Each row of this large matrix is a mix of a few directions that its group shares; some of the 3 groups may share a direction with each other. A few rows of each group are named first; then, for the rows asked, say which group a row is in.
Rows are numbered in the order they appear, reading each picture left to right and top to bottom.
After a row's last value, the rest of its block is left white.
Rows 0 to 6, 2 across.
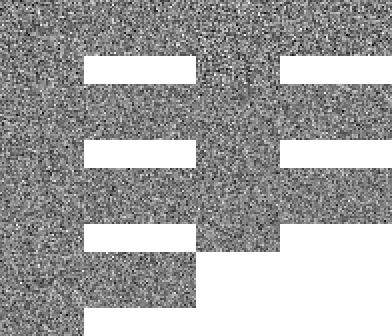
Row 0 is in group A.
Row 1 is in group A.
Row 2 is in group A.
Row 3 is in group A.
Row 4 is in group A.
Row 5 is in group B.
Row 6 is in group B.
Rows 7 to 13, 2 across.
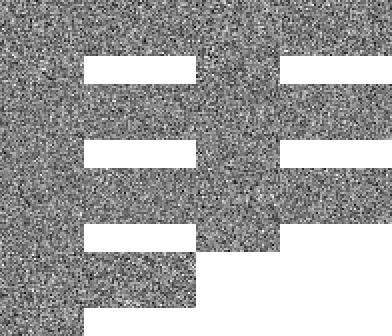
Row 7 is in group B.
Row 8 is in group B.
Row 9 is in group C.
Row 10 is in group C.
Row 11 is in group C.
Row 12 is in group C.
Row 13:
A
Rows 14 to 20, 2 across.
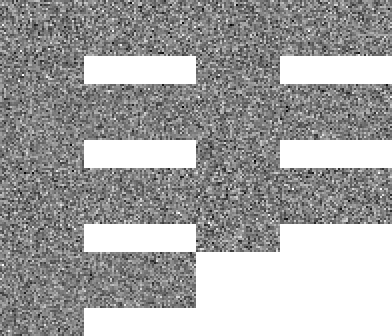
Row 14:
B
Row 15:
B
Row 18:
A
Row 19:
B
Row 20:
A
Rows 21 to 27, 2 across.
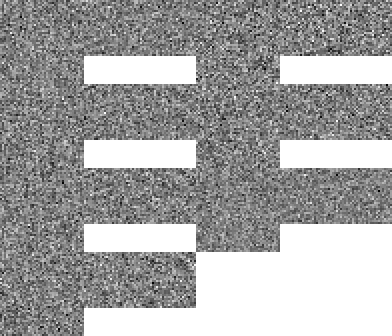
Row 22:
B
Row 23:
A
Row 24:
A
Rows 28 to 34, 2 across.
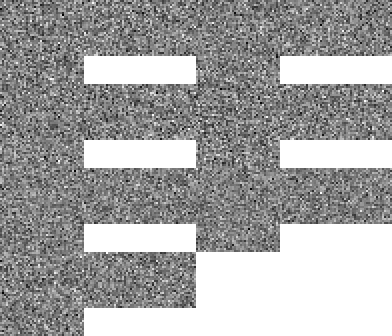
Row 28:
A
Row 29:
C
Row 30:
A
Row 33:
C
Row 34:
A
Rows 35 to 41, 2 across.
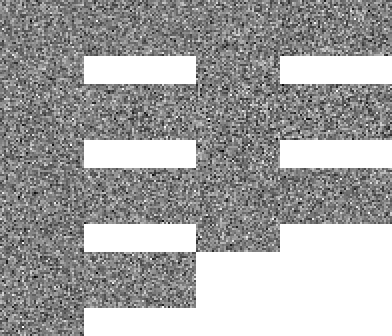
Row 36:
B
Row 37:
C
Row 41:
B
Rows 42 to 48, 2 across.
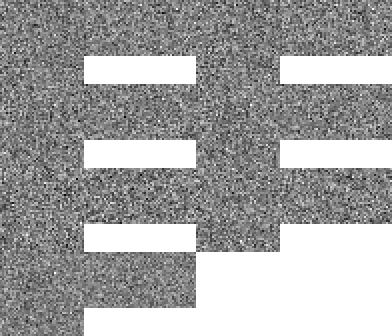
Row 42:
B
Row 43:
B
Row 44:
C
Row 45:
C
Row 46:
C
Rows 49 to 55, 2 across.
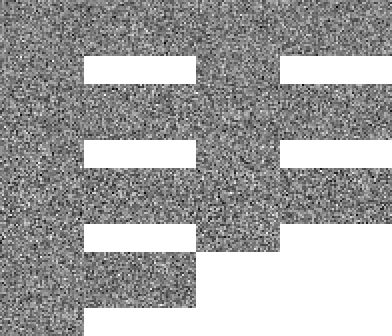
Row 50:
C
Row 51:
B
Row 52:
A
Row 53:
C
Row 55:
B
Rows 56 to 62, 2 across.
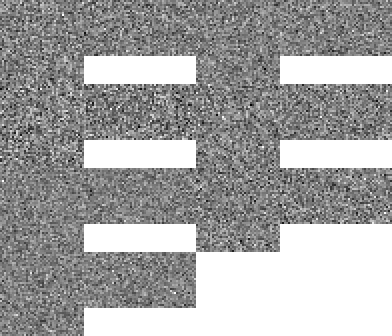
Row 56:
A
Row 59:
C
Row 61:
A
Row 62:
B
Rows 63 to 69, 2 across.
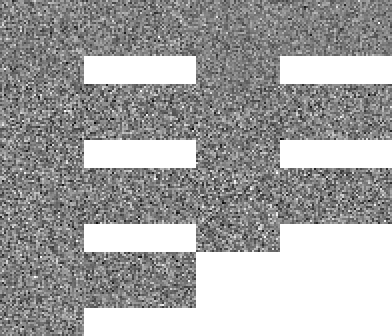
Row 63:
C
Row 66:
B
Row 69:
B
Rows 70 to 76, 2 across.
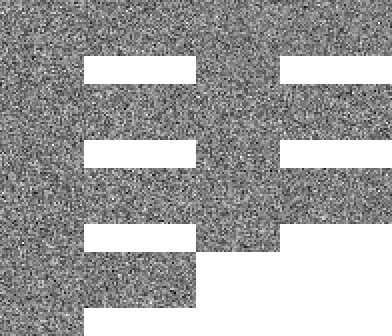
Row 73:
A
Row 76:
A
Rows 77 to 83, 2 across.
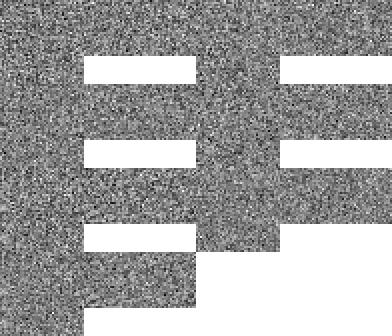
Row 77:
A
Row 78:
B
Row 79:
C
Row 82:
C
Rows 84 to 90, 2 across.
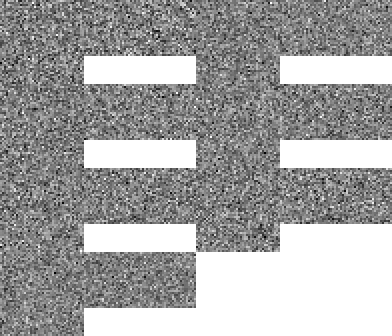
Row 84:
A
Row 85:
A
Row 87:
B
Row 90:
C
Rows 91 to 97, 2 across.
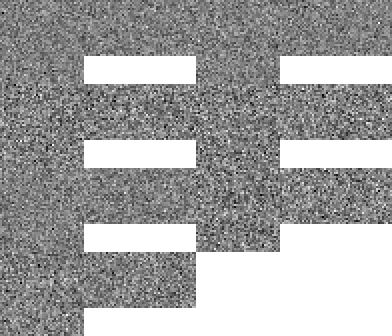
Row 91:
A
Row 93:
C
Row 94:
A
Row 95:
C
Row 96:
B
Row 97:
C
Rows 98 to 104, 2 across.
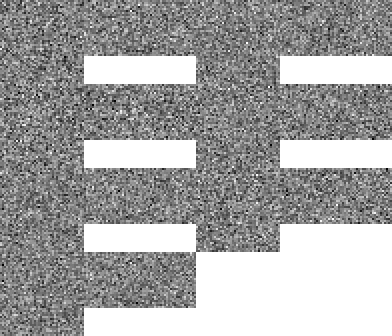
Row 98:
A
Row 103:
A
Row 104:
A
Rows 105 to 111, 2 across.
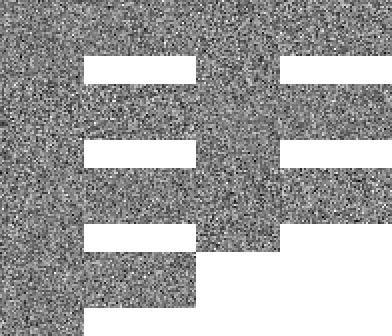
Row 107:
C
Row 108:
A
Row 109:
B
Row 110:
B
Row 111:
C
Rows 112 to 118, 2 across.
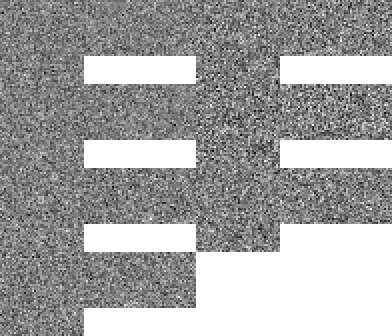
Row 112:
A
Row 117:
B
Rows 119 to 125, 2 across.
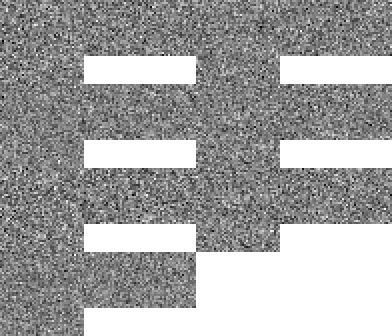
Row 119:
B
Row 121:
A
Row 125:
A
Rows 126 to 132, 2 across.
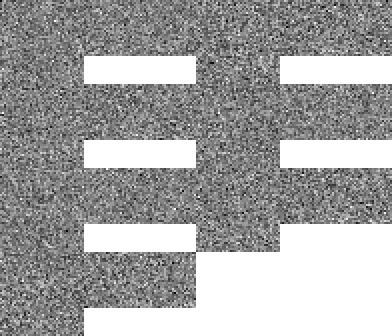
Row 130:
B
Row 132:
B
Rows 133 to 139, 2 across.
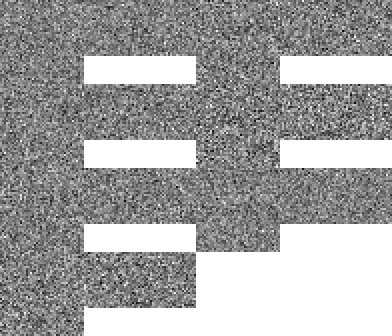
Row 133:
C
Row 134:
A
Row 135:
C
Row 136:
B
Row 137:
C
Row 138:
B
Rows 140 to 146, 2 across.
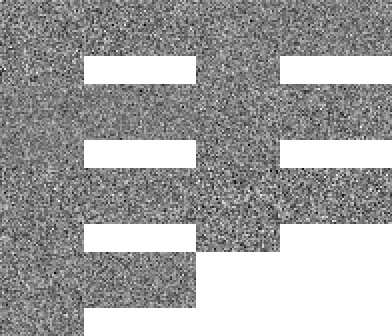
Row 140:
C
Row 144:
C
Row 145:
A
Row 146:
C
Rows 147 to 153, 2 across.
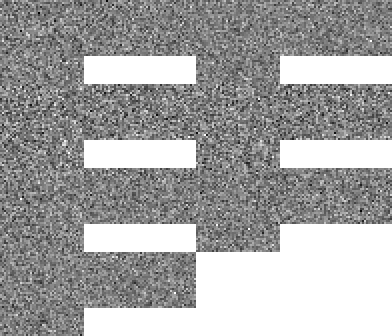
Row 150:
A
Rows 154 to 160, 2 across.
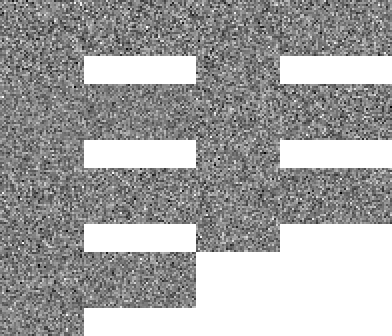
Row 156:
A
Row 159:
C
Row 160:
C
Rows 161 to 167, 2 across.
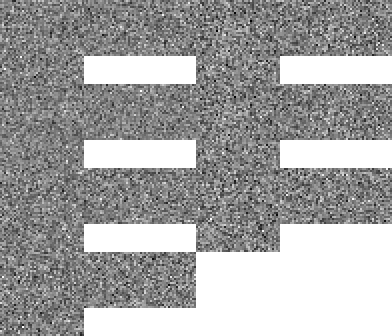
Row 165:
B
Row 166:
A
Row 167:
B
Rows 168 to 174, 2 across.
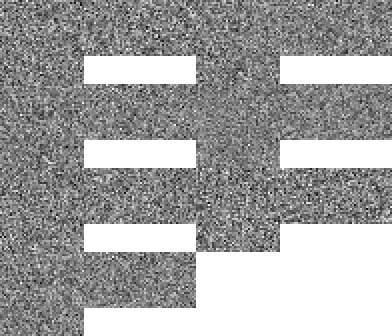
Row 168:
A
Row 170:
B
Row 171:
C
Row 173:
C
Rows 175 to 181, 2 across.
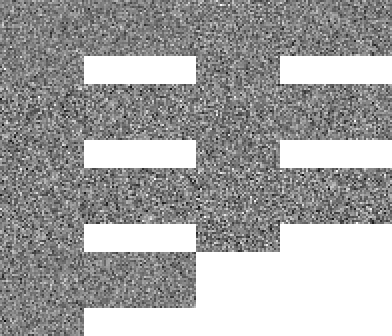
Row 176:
A
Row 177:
B
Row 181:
C
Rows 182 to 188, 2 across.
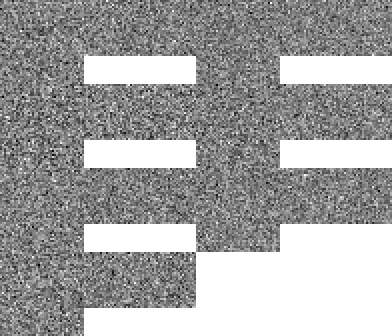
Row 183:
A
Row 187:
C
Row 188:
A
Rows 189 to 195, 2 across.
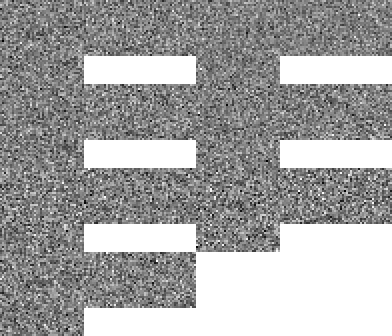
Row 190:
C
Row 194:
B
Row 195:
A
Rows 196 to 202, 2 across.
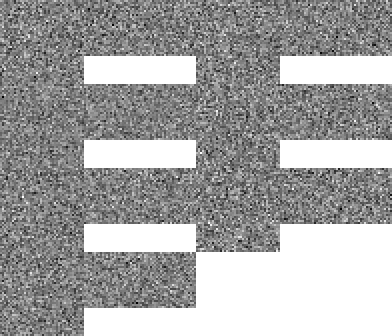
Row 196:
C
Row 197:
A
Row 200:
B
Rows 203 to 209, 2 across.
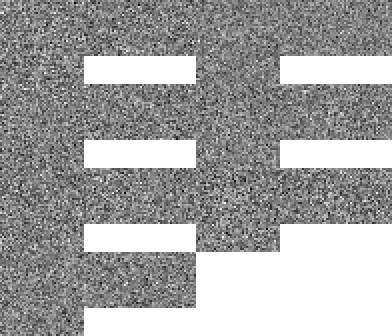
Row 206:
C
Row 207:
C
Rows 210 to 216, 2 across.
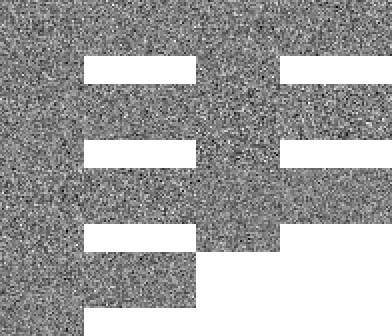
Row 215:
A
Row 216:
C
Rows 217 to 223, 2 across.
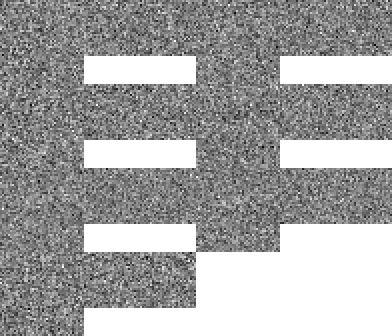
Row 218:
A
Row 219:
B
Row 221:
B
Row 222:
B
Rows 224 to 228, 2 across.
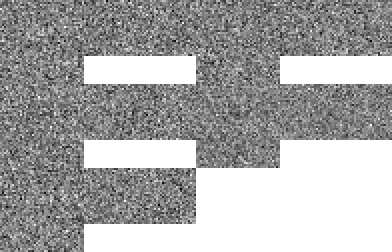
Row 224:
B
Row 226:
C
